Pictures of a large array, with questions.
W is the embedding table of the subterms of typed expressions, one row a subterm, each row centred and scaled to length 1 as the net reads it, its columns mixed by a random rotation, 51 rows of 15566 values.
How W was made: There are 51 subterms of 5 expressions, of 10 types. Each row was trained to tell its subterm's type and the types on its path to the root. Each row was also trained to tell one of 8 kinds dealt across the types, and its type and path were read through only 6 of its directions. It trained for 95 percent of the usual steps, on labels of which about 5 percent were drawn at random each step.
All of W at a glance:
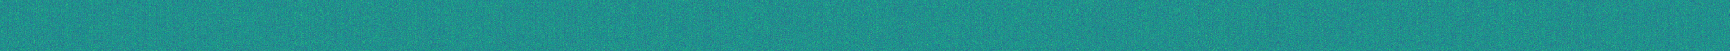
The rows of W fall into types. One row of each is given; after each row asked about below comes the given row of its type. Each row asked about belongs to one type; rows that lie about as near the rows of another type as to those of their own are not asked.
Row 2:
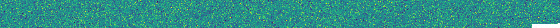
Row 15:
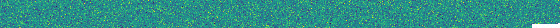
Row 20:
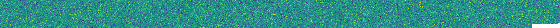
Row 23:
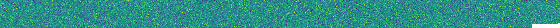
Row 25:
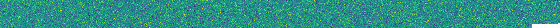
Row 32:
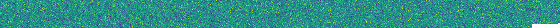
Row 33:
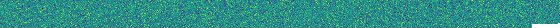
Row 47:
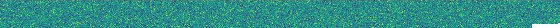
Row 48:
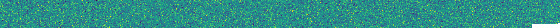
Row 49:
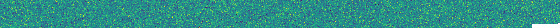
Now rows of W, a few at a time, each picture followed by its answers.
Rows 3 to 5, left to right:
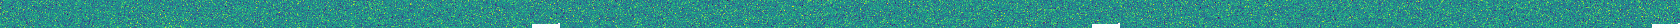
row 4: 15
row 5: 23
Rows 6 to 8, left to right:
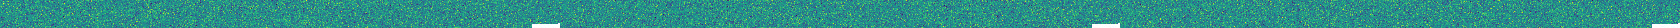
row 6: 33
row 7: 15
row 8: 47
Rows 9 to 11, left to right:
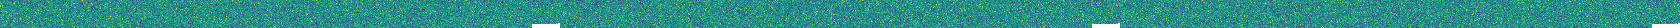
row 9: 48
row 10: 48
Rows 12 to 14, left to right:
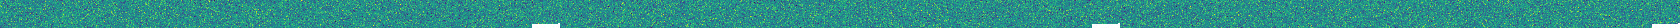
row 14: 32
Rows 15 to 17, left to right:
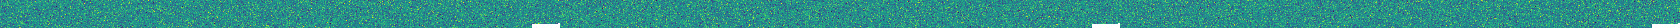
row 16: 48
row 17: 23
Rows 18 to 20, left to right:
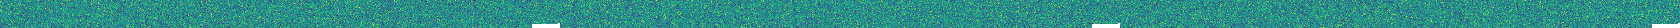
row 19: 32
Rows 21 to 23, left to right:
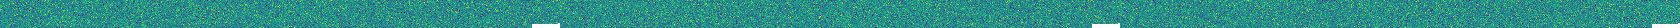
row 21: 23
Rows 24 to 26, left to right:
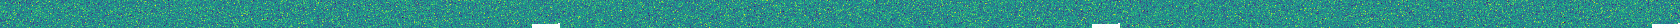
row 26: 48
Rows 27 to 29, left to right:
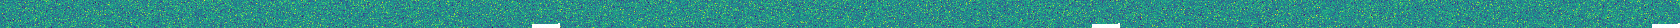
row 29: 20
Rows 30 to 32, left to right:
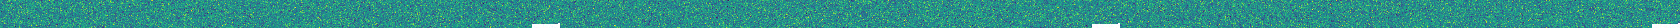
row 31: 15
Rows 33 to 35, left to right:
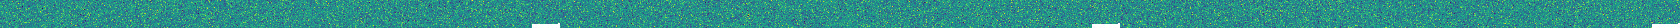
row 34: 32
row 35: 20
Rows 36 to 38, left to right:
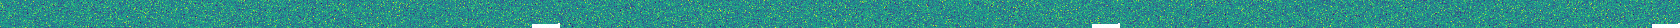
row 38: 49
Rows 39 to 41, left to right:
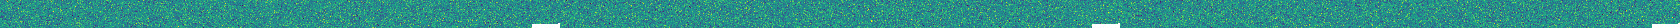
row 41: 23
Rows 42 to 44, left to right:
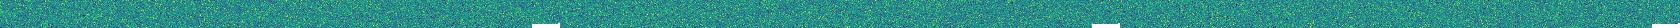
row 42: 33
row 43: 33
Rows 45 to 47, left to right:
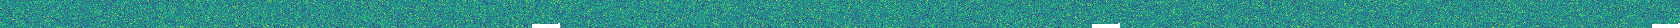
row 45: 15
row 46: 2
